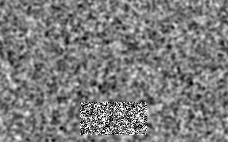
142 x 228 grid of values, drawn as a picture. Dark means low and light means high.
Odd patch: rougher, in the bottom middle. Grain: blotchy. Roughest part: bottom middle. Odd rows or columns: none. Slope: none.
